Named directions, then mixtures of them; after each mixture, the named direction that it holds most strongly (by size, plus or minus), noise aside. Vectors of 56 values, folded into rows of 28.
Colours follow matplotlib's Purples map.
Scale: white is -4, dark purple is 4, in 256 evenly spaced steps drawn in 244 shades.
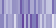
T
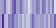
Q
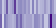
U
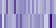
U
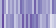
T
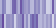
T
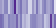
Q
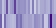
U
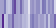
Q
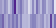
Q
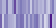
U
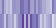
T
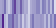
Q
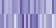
T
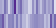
Q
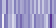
U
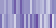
T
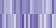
T
